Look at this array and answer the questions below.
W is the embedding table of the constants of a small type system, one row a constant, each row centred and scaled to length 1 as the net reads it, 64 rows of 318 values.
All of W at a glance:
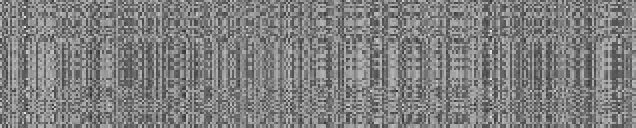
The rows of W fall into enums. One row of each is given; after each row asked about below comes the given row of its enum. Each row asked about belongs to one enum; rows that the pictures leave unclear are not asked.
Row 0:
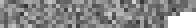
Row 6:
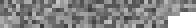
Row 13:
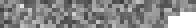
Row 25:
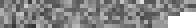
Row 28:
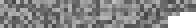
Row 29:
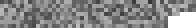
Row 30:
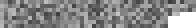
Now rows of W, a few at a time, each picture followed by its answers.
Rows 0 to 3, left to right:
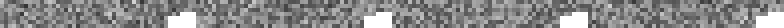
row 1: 6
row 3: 13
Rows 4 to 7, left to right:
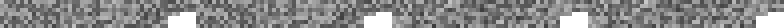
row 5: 28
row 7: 6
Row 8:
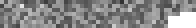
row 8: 13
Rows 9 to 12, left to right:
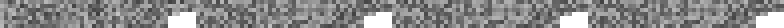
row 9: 30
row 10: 28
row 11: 28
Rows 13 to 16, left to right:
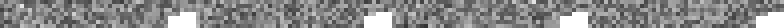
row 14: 30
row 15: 25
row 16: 28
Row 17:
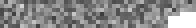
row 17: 13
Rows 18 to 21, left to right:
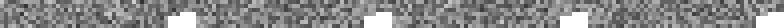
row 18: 0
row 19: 6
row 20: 6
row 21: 29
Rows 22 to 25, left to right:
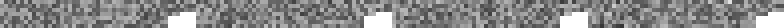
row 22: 28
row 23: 29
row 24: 30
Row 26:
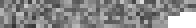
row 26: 25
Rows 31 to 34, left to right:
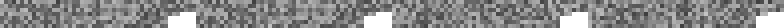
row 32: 28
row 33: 29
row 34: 30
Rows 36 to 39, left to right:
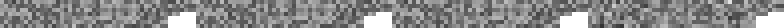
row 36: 28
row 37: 28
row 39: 25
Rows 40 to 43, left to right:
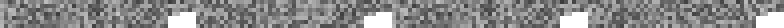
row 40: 30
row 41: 28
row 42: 30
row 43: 29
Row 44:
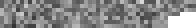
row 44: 25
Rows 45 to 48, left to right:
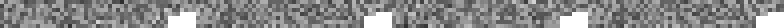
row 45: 13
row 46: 29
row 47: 25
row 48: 29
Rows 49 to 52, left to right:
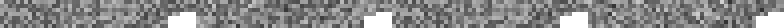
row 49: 28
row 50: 6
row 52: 0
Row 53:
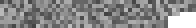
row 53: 29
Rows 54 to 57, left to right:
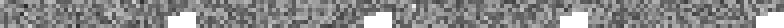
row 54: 0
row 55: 28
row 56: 13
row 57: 29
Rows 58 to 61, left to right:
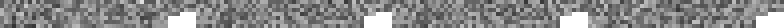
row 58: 25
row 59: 29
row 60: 29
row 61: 6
